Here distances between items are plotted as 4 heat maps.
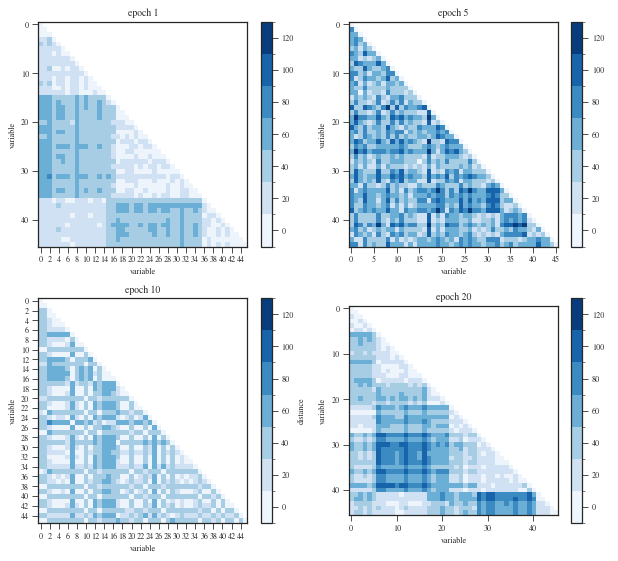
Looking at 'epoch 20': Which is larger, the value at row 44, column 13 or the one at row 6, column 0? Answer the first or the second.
the second
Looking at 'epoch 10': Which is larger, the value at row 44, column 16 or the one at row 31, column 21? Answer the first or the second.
the first
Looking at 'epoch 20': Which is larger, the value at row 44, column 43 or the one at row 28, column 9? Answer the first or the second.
the second
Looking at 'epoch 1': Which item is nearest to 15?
16
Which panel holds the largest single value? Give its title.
epoch 5
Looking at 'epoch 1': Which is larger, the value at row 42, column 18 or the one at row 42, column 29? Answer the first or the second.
the first
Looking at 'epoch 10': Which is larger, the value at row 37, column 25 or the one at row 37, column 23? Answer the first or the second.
the first
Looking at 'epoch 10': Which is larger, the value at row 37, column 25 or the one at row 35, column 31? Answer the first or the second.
the first
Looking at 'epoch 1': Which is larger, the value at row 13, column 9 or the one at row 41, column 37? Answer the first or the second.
the second
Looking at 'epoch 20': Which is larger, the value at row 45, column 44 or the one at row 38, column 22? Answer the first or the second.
the second
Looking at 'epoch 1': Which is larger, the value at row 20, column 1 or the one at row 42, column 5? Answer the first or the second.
the first
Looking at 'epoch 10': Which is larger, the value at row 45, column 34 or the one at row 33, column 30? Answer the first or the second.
the first
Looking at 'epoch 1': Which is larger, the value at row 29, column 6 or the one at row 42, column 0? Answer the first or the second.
the first
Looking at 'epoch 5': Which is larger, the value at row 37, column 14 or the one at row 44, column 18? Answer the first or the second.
the second
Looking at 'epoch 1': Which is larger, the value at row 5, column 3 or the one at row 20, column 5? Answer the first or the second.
the second
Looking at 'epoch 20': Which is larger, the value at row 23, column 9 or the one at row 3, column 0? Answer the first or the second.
the first
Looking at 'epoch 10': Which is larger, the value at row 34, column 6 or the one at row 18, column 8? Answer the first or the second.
the first
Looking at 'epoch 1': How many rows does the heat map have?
46
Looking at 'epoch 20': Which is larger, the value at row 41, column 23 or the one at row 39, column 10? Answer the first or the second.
the second
